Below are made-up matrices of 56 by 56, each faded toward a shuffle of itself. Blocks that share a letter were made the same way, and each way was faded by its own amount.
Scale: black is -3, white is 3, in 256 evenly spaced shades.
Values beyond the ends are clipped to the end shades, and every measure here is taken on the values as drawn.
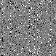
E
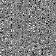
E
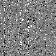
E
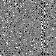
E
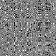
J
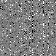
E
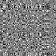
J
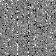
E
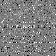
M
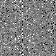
E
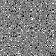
M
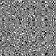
J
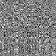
J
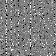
E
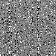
E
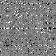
M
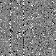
E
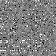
M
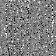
E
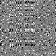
J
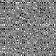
J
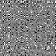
J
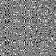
J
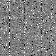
E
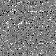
M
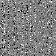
E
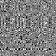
J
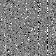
E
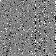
E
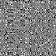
J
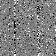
E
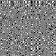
J
